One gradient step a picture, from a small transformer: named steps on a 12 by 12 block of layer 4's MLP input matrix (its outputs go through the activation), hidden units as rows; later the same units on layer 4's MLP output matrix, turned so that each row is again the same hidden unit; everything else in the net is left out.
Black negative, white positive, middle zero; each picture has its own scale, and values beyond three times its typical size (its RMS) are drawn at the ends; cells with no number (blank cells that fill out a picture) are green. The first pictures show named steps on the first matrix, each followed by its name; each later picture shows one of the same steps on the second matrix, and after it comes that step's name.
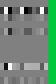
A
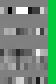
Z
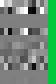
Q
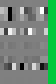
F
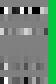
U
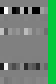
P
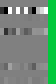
A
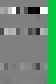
A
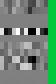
Q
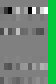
P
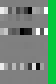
F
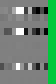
F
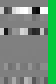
U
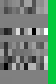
Q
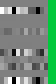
Z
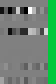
U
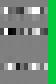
F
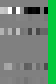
A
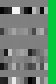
Z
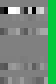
P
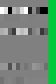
A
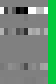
A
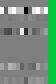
P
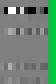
P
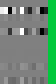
U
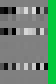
F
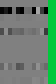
A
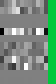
Q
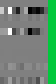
U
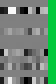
Z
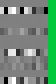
Z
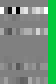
P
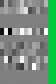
Q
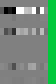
A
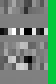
Q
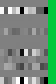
Z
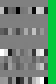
Z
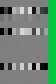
F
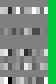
Z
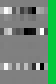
F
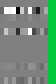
U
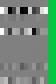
U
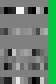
Z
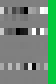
F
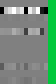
A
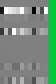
U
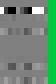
P
